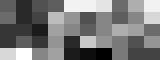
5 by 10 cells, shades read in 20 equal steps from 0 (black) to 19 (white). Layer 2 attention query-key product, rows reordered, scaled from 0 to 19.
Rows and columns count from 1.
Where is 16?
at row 2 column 10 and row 5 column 1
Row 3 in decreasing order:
13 12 12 10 10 8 7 4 4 2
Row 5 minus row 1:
9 16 4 5 -16 -17 -17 1 -8 -13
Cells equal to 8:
3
